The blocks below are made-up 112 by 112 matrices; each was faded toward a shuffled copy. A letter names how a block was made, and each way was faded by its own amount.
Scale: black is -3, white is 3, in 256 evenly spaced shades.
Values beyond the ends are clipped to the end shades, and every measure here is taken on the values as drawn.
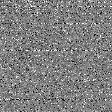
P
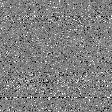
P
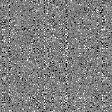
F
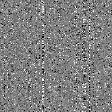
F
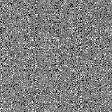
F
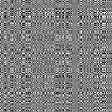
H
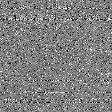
P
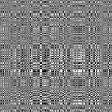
H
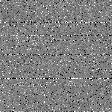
P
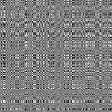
H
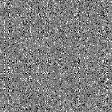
F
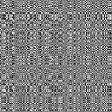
H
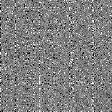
F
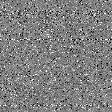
P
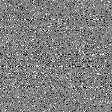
P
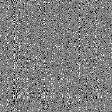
F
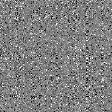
F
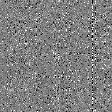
F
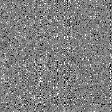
F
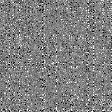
F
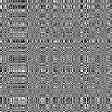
H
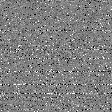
P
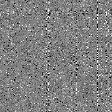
F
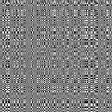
H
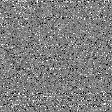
P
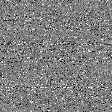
P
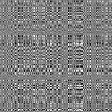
H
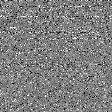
P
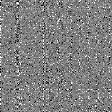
F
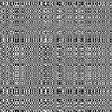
H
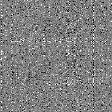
F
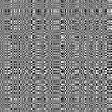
H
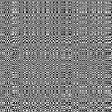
H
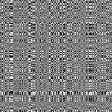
H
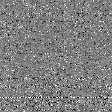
P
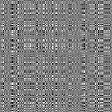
H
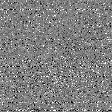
P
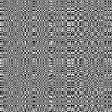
H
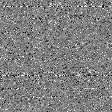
P
